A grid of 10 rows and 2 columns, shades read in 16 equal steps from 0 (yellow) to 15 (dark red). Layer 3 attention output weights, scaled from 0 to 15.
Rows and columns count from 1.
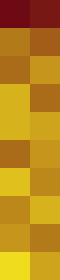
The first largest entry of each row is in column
1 2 1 2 2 1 2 1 2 2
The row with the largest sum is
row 1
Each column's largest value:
15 14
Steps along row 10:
up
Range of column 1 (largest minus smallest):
15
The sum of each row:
29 16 13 11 7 13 8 9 12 4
